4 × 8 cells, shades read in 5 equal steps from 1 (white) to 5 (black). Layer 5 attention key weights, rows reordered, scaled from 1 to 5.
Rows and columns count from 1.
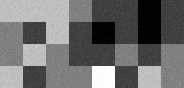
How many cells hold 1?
1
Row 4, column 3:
3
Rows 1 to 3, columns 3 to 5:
2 3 4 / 2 4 5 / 3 4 4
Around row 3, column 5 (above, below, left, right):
5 1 4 3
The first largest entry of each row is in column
7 5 4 2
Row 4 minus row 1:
0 2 1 0 -3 0 -3 -1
